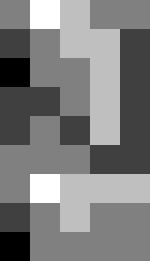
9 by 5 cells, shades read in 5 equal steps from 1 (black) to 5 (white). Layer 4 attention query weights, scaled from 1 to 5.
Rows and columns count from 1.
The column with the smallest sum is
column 1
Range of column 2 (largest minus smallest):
3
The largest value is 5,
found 2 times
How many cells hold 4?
10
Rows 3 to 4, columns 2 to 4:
3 3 4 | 2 3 4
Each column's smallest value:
1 2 2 2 2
